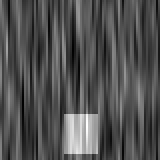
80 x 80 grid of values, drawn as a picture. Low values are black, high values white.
The ninth with the highest average is the bottom middle. The grain runs up and down. Most values sit low, with a long tail of high ones. Overall the values sit about 30% of the way up the scale. In the bottom middle lies a patch that is higher than the rest.
